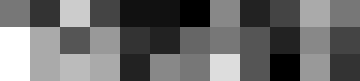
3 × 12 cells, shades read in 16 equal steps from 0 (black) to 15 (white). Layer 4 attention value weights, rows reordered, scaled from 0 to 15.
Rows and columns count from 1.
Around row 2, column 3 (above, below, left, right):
12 11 10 9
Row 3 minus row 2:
0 0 6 1 -1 6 1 6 0 -2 1 -1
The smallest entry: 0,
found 2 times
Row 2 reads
15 10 5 9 3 2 6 7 5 2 8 4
